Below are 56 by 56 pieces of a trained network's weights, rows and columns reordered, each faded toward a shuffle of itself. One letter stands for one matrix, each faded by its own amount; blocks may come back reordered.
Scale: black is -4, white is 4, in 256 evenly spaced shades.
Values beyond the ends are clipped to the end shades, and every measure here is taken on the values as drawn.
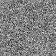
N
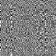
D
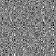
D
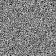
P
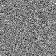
N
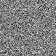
P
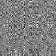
D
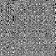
D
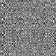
D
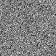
P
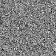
P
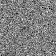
P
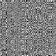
D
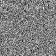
P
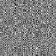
D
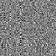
D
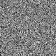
P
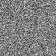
N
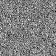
P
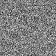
N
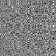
D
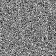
N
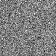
N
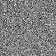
N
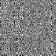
D
